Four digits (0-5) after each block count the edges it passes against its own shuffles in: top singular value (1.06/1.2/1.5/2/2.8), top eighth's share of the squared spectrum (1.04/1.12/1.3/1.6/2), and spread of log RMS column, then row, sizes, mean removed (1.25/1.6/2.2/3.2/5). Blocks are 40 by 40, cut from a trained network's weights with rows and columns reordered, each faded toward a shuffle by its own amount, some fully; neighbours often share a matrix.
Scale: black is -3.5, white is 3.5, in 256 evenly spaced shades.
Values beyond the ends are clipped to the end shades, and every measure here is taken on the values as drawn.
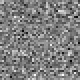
3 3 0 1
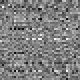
4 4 2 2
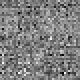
3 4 1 2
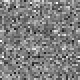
3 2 0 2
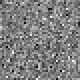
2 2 0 0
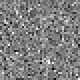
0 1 0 0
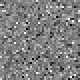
0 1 0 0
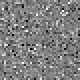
2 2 0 1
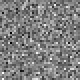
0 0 0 0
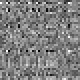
4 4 2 2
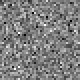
0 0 0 0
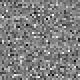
2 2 0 1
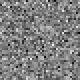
2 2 0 0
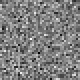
2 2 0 0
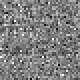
1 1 0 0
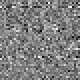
3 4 0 2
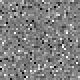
0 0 0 0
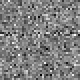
2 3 0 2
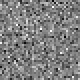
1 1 0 0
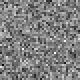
0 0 0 0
